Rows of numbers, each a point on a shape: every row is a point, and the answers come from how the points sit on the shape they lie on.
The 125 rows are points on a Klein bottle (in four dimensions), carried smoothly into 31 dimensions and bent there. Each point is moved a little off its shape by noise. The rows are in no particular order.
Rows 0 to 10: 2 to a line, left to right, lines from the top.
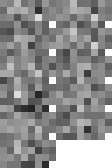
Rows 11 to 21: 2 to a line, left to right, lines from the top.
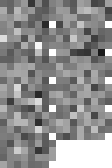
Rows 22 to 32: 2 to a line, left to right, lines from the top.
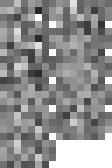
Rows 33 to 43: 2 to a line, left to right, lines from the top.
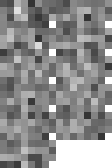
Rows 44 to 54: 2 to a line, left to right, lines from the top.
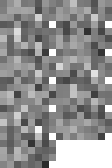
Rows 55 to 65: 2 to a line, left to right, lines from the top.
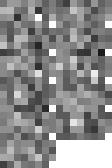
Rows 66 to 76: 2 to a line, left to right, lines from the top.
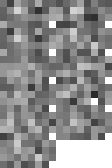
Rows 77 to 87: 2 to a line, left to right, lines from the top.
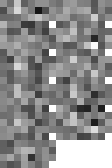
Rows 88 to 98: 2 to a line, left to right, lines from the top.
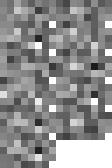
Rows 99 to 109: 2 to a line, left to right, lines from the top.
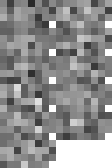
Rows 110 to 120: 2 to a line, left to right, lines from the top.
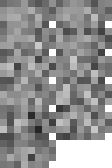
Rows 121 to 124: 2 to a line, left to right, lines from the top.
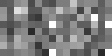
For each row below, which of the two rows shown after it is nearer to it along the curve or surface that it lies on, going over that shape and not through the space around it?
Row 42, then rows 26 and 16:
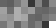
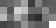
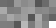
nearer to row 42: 16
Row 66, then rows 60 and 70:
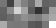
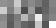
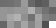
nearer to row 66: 70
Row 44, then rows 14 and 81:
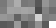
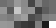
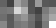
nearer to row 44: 14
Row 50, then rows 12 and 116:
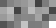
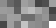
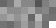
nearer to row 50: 12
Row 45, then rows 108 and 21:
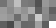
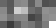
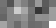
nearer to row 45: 21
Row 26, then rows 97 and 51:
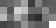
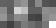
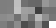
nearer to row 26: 97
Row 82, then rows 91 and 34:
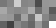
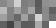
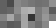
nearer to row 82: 91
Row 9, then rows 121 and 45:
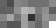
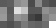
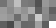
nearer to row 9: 121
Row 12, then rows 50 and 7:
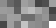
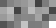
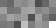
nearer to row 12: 50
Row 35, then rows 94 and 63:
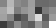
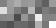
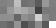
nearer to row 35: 63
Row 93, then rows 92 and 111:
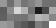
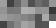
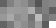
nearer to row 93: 111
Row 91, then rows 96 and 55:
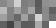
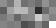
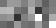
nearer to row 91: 96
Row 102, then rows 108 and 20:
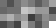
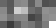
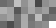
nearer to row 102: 108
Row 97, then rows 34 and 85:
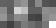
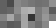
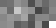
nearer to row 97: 34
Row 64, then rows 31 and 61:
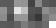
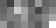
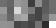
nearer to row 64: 31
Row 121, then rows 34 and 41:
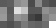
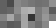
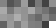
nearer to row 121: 34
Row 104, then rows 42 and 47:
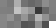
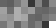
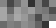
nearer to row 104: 42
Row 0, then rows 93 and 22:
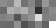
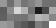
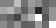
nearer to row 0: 93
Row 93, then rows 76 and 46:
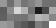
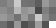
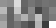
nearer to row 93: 76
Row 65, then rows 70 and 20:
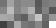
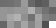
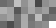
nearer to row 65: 70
